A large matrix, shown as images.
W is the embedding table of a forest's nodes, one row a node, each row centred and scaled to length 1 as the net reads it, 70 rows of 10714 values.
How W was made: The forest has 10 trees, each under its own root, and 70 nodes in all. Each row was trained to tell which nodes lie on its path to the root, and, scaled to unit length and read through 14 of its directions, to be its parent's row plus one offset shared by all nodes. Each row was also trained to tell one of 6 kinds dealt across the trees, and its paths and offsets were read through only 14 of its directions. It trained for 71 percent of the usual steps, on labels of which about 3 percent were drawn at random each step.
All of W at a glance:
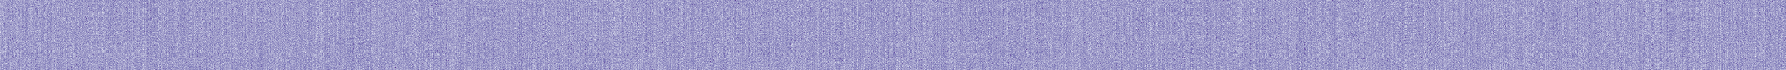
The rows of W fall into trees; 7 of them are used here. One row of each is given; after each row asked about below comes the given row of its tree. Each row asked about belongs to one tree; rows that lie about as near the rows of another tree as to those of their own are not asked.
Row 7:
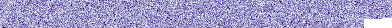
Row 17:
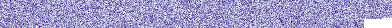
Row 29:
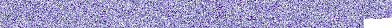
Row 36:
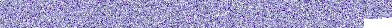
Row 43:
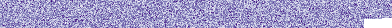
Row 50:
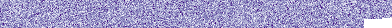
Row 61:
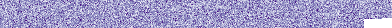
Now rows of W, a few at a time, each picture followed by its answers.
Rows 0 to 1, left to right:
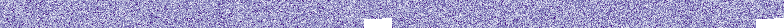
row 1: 17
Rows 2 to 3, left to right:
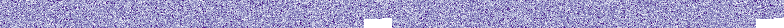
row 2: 29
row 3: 50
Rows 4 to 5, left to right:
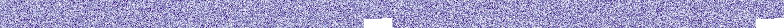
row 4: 61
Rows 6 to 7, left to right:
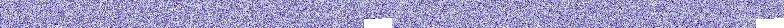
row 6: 61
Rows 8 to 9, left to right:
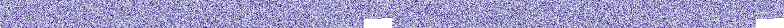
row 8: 29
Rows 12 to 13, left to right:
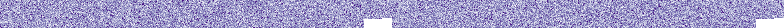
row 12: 50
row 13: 50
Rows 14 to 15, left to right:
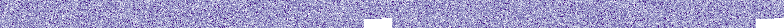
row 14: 50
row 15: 29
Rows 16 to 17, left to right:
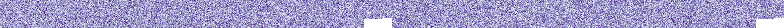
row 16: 7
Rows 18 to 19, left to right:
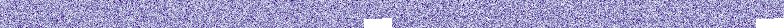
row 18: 61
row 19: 43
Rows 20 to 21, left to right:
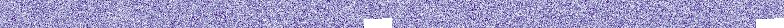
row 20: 50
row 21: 7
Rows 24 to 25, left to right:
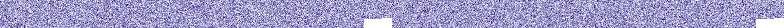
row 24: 43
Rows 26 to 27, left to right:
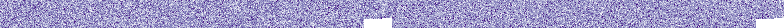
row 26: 29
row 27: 50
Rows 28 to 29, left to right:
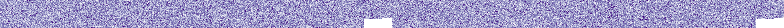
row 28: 7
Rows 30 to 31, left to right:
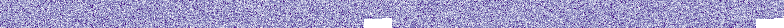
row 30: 43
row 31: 50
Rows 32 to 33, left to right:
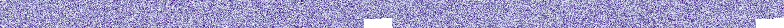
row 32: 61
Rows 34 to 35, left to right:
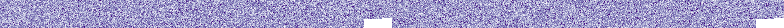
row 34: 50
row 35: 17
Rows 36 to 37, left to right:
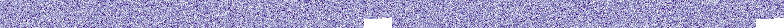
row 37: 17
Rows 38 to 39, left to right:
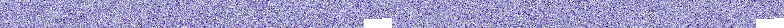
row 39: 50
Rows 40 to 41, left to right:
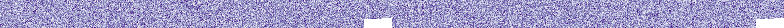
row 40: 17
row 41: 36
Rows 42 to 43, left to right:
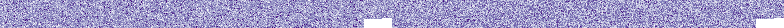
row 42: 61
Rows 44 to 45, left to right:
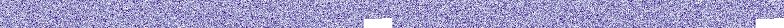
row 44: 29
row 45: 29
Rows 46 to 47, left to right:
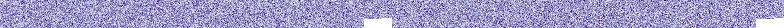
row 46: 36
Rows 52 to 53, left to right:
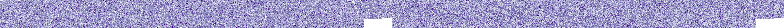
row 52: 50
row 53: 29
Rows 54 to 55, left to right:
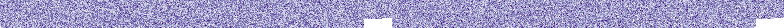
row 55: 36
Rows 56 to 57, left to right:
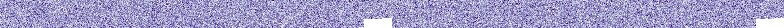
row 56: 50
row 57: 36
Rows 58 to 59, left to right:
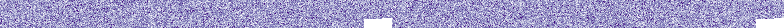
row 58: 61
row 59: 29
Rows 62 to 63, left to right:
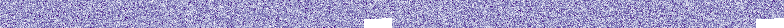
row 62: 36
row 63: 7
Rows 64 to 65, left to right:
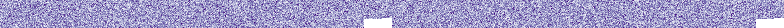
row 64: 29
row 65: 29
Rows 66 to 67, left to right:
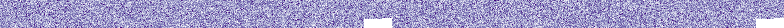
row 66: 29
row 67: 36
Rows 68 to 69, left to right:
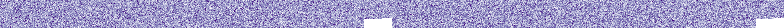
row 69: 36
